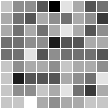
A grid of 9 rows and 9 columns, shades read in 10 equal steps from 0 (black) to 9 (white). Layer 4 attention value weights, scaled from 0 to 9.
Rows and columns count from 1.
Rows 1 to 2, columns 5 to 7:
0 8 6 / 5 4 6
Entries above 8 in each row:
0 0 0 0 0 0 0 0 1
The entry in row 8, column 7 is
4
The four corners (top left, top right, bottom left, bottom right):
7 4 7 7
